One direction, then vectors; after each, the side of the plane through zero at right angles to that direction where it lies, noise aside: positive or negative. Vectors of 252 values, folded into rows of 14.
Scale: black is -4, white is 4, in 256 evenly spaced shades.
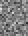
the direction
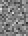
positive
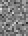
positive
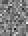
negative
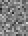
negative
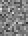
positive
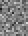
negative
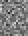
positive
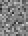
negative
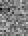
negative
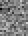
negative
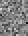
positive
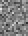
positive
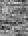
negative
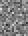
positive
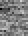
negative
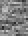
negative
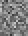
positive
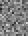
negative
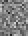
positive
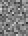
positive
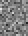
positive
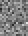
negative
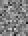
positive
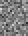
positive
